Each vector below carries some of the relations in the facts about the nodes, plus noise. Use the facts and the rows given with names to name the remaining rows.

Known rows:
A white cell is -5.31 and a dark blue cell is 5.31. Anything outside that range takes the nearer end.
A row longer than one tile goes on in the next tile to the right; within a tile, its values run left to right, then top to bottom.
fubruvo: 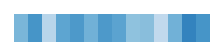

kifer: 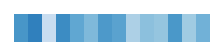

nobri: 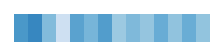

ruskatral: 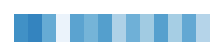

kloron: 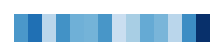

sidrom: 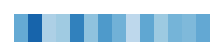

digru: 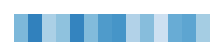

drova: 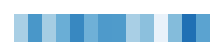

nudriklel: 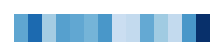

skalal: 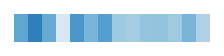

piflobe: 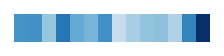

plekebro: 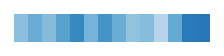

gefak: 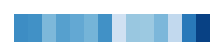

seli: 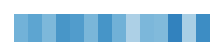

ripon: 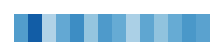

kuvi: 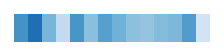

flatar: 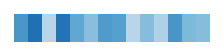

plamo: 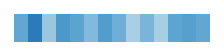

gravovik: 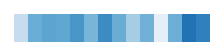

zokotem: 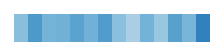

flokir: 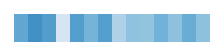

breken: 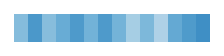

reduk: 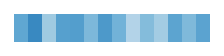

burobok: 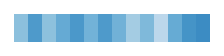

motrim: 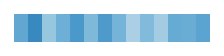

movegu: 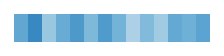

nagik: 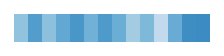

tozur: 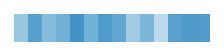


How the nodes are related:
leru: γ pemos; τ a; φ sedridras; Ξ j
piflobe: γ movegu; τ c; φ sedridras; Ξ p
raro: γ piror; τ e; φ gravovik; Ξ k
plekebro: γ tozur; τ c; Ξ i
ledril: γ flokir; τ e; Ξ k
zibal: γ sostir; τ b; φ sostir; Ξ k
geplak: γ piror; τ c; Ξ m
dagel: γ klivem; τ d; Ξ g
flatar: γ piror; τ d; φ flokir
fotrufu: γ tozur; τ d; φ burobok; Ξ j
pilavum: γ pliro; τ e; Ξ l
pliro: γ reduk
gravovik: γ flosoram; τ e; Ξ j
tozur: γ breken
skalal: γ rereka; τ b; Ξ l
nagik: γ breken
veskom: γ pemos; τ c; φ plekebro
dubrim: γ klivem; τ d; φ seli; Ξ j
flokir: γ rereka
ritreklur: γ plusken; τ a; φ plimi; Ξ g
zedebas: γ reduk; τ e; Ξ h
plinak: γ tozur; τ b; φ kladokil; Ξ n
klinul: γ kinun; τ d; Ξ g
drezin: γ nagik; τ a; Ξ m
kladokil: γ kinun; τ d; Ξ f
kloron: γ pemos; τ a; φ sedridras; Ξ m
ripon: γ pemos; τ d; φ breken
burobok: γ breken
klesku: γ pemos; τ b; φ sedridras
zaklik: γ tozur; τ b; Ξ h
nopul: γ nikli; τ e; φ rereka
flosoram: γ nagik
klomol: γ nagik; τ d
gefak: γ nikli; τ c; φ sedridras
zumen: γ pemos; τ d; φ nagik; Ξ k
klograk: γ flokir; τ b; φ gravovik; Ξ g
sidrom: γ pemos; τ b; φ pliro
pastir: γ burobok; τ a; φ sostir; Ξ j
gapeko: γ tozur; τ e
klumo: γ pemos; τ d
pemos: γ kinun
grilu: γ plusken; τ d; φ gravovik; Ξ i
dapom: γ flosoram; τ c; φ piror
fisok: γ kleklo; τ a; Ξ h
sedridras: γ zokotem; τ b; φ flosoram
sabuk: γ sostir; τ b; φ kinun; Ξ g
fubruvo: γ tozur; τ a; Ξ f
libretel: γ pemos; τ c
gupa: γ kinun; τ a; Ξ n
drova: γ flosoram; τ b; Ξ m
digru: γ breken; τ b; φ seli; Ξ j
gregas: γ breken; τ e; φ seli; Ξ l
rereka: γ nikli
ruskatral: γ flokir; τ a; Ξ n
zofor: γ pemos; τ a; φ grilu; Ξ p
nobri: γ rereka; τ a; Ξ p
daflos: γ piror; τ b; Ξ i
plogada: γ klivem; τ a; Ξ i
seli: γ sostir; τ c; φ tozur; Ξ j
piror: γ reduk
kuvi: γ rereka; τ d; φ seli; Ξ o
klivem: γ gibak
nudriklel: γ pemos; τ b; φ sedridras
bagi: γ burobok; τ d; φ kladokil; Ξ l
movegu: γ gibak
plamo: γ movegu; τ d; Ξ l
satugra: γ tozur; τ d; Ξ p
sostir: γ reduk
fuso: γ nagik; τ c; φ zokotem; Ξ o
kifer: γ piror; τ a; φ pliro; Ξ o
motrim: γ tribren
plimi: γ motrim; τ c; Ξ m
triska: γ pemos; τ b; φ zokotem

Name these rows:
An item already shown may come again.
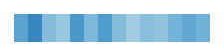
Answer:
nikli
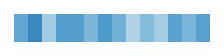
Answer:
reduk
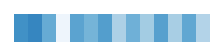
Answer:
ruskatral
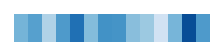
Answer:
dapom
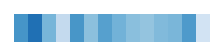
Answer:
kuvi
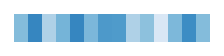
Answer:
plinak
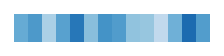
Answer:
fuso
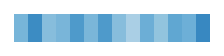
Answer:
kinun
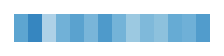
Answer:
fisok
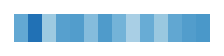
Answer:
klinul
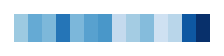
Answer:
flosoram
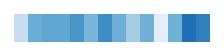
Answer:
gravovik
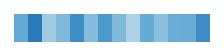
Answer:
pemos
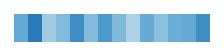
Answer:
pemos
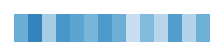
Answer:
daflos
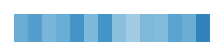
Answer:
plimi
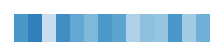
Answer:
kifer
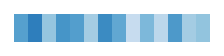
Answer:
raro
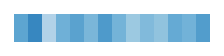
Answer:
fisok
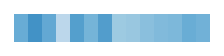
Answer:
rereka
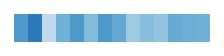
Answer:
ritreklur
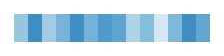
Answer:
zaklik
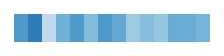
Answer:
ritreklur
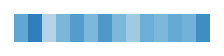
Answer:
gupa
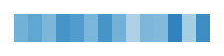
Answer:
seli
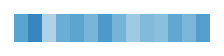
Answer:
plogada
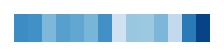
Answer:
gefak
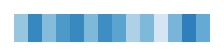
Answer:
gapeko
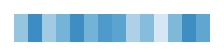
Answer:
zaklik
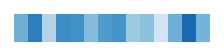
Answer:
fotrufu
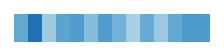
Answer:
klinul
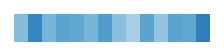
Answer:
kladokil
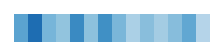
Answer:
nopul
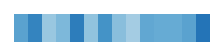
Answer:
libretel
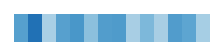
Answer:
dubrim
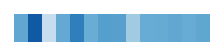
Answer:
zofor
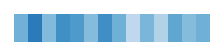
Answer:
zedebas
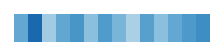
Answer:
klumo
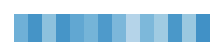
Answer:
piror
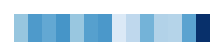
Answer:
sedridras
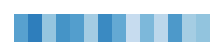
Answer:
raro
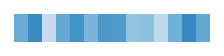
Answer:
pastir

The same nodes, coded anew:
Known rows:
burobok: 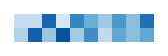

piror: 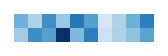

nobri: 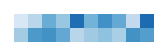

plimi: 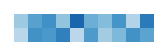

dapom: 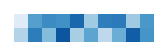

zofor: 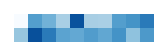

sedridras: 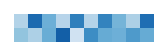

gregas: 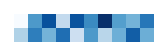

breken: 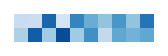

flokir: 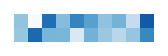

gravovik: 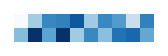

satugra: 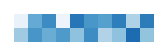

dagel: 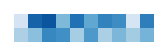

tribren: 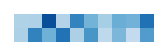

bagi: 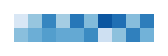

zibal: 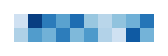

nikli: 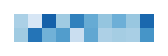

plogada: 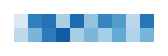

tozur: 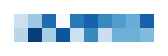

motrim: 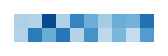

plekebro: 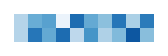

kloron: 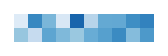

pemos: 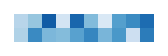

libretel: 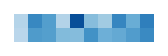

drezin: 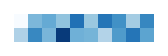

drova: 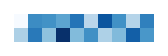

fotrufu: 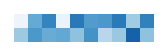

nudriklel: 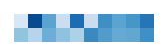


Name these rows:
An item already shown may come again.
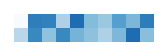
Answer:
pastir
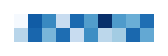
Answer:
digru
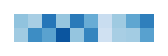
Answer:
reduk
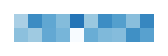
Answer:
gefak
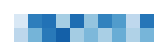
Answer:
plogada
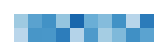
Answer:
plimi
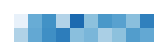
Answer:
ritreklur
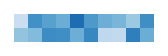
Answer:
flatar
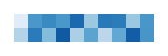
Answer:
dapom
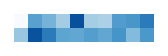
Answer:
zofor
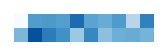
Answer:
grilu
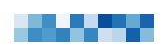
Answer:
plinak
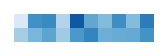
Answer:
klumo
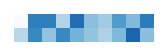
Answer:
pastir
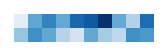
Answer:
kuvi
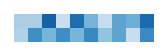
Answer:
kinun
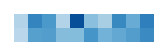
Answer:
libretel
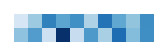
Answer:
flosoram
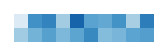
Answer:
klinul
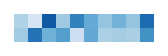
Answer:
nikli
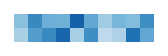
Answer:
geplak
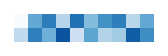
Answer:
fuso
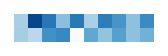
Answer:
piflobe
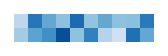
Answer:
daflos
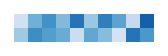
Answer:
skalal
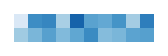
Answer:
klinul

